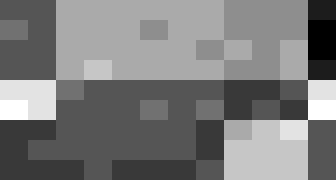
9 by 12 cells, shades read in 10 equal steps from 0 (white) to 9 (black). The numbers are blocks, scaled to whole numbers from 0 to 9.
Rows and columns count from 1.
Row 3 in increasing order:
3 3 3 3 3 3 3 4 4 6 6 9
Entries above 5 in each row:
3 2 3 3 8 7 9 9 9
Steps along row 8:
down same same same same same up down same same up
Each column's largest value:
7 7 7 6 7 7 7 7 7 7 7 9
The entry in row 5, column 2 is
1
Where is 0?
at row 6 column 1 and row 6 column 12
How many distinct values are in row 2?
5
